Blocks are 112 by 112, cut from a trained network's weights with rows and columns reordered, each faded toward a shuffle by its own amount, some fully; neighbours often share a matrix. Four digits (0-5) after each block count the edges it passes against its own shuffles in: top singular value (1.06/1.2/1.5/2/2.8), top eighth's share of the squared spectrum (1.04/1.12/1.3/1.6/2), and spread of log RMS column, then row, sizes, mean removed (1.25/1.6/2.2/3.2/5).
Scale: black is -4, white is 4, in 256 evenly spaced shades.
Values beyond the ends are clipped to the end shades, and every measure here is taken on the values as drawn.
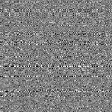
5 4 1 4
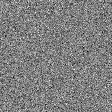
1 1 0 0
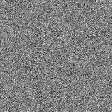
3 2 0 1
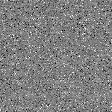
0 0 0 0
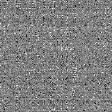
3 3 3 0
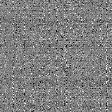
3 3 3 0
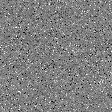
0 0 0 0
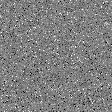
0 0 0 0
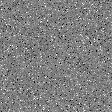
0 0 0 0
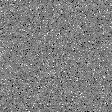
1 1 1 0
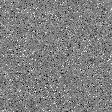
0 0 0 0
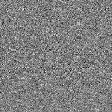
3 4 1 2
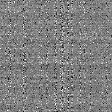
3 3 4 0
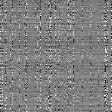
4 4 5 0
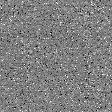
2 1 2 0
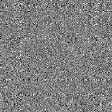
3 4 3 3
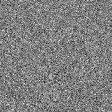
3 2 0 1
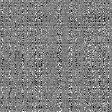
4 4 4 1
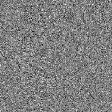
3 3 2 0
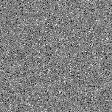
2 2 1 1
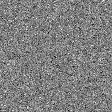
1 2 1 0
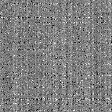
4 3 0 3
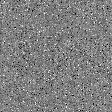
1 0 0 0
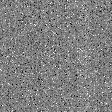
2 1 0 0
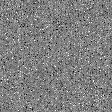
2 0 0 0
